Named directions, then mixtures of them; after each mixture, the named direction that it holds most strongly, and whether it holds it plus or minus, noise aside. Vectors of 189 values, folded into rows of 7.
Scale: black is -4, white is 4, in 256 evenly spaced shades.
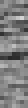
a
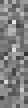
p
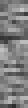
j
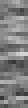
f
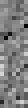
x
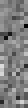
x, plus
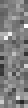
x, minus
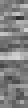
a, minus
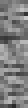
j, plus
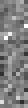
x, minus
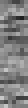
f, minus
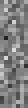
p, plus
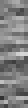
f, plus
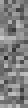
p, minus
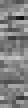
a, minus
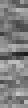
f, minus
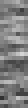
f, plus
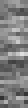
f, plus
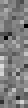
x, plus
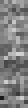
f, plus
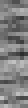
f, minus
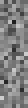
p, minus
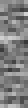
j, minus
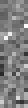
x, minus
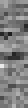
a, plus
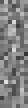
p, plus
